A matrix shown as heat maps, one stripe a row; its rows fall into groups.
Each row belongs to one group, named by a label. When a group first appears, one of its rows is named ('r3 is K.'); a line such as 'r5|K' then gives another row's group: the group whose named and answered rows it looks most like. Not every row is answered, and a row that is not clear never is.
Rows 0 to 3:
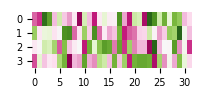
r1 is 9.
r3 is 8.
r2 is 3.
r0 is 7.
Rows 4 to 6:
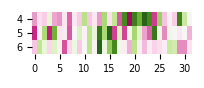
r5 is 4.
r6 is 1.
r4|8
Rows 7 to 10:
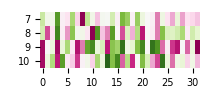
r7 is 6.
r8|3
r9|8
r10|4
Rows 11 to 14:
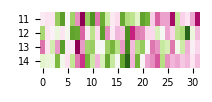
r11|6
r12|9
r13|4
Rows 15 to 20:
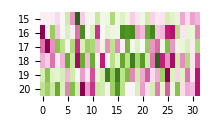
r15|1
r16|8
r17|6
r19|3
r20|3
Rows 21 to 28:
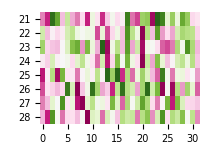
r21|7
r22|9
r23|9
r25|4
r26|8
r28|7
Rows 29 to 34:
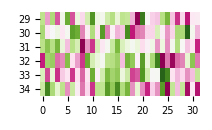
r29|1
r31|3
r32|8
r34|3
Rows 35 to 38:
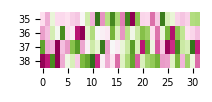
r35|4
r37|9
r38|8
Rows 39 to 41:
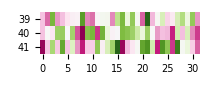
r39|7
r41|4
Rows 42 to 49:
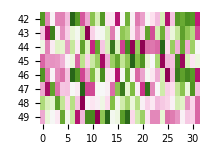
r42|9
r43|7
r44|3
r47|7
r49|6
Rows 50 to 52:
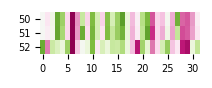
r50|1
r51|1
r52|1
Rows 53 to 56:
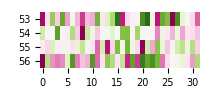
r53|4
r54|6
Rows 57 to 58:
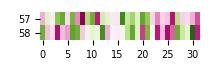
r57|6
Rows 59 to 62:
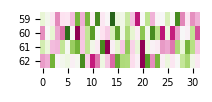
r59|1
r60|8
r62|7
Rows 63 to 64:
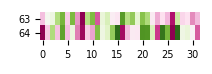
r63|6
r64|4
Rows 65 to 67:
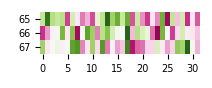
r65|3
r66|6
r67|9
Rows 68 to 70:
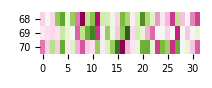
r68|6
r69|6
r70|4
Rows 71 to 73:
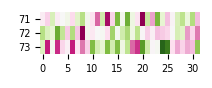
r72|3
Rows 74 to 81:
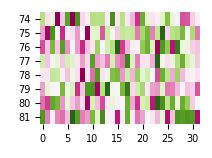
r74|1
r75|7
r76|4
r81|9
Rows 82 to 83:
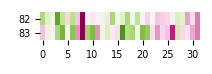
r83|6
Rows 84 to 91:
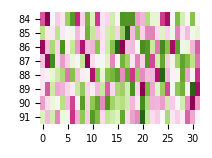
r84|8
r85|6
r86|4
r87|7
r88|3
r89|7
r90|1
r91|1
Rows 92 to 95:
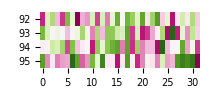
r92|8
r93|3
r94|3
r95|9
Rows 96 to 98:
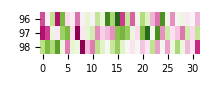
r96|4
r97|8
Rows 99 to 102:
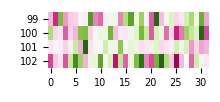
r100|9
